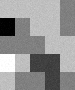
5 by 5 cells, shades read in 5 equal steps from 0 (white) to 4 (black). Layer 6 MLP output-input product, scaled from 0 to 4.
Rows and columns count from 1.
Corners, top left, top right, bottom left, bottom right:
1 2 1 2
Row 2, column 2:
2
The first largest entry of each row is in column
5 1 1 3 4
